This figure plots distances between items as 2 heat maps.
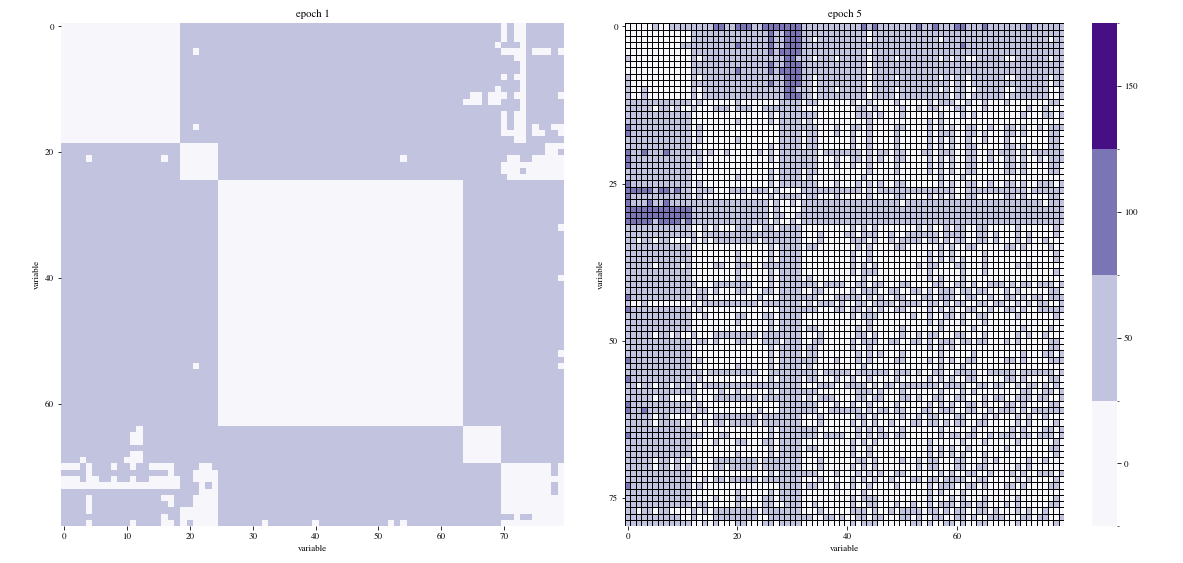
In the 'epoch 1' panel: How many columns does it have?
80
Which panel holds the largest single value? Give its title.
epoch 5
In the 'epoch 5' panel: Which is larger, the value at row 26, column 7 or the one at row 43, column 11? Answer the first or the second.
the first
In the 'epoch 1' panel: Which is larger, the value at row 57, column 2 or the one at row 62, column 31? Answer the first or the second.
the first
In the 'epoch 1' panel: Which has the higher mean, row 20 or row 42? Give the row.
20
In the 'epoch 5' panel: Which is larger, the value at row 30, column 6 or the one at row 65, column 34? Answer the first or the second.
the first
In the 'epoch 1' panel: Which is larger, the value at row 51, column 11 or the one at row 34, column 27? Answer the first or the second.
the first
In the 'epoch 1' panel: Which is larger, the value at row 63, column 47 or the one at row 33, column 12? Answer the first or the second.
the second
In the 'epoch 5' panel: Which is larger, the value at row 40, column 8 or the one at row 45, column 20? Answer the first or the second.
the first
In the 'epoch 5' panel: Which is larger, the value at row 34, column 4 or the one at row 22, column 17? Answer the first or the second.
the first
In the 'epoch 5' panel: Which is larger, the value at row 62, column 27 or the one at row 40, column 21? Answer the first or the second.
the first
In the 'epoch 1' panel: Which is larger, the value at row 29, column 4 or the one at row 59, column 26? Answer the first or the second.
the first
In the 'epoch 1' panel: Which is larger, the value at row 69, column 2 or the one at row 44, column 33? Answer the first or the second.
the first
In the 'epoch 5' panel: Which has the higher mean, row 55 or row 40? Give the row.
55
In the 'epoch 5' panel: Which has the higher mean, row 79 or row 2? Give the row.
2
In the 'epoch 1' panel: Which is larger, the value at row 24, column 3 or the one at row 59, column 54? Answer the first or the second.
the first
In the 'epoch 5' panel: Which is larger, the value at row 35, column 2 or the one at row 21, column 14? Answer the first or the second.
the first
